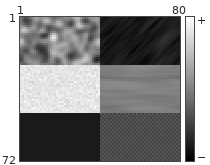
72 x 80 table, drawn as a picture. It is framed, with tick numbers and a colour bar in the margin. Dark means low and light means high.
The table splits into 3 rows of 2 panels. Panel 1,1: middling, blotchy, strong in contrast. Panel 1,2: very low, slanting up to the right, faint in contrast. Panel 2,1: very high, fine-grained, faint in contrast. Panel 2,2: middling, streaked across, faint in contrast. Panel 3,1: very low, flat. Panel 3,2: low, checkered, faint in contrast.
